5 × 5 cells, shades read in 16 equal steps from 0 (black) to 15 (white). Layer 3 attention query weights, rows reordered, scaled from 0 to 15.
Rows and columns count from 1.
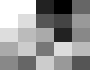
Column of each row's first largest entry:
1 1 1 4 3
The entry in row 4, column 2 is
12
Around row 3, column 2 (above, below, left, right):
13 12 13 10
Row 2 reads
15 13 5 4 9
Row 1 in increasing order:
0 2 6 15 15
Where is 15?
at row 1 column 1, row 1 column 2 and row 2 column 1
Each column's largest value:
15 15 12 13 11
